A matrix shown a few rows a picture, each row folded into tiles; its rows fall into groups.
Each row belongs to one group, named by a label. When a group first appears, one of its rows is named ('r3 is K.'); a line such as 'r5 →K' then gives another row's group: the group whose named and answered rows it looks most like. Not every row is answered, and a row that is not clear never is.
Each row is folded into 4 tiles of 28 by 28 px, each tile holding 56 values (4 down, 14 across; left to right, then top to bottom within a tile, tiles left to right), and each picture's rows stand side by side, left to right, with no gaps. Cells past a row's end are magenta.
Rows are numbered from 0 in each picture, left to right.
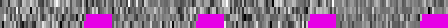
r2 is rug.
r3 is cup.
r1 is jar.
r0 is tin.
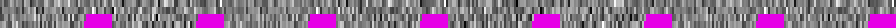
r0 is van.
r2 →van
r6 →van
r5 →tin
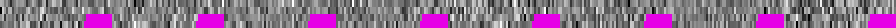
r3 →jar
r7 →rug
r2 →van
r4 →tin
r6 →cup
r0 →jar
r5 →cup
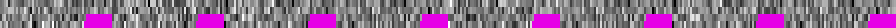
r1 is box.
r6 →box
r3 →cup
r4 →rug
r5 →cup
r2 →box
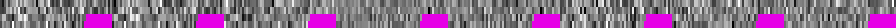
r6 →tin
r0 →box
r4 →cup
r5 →box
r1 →box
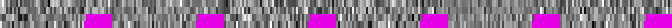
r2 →box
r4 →van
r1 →van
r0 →rug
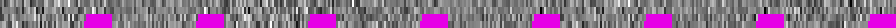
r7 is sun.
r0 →van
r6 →cup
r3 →jar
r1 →van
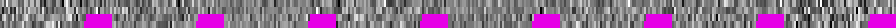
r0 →tin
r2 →van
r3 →box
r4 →cup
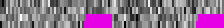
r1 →rug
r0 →box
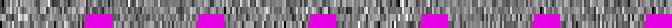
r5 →cup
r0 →box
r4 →cup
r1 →jar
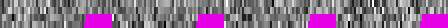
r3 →rug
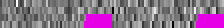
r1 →jar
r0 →jar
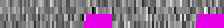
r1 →van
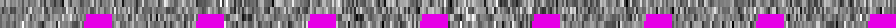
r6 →jar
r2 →rug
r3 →rug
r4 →box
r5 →sun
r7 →sun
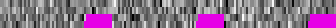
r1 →rug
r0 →cup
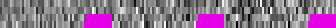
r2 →rug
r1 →tin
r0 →van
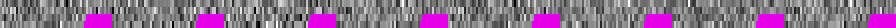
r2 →tin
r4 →sun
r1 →jar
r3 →tin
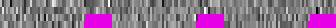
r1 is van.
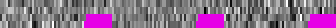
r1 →cup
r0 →tin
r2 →sun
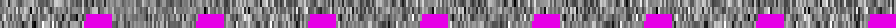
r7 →box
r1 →cup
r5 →sun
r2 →box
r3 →sun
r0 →tin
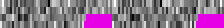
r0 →rug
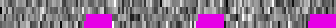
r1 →rug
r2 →box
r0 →jar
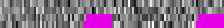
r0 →cup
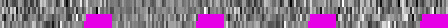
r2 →sun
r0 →sun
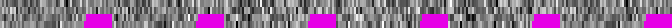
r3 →box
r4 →rug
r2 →rug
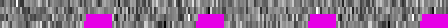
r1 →sun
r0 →jar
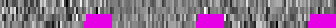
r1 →van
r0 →sun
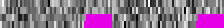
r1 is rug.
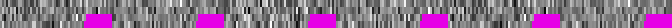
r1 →van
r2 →box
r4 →sun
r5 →van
